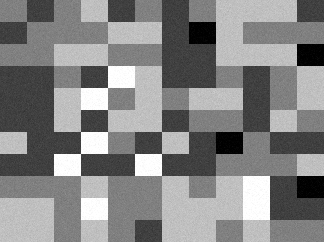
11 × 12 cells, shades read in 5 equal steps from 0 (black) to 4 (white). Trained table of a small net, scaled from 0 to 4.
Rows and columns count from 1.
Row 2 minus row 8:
0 1 -2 1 2 -1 0 -1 1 0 0 -1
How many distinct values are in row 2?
4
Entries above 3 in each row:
0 0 0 1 1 0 1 2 1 2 0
